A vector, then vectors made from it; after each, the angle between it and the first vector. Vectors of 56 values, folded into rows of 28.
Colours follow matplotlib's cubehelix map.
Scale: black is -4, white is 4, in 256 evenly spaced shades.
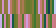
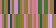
partly opposed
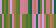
partly opposed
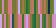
nearly parallel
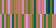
nearly parallel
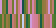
partly opposed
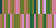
partly aligned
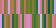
nearly parallel
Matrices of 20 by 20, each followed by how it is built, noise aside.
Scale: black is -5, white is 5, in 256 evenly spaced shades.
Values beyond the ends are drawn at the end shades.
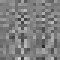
low rank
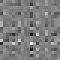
low rank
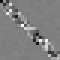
banded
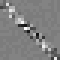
banded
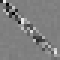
banded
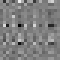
low rank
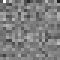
low rank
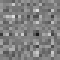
low rank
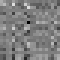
low rank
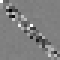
banded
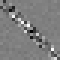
banded
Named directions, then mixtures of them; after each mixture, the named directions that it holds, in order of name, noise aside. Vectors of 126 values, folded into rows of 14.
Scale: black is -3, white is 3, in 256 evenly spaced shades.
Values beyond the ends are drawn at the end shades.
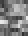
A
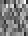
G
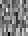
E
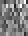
G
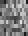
A, G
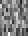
E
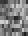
A, G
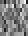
G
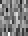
E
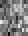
A, E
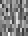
E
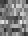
A, G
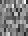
E, G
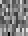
E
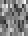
A, G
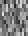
E, G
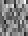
G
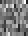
E, G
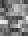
A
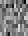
E, G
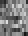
A, G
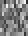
G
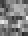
A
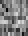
A, E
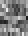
A, E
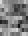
A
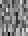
E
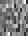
E, G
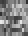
A, G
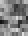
A
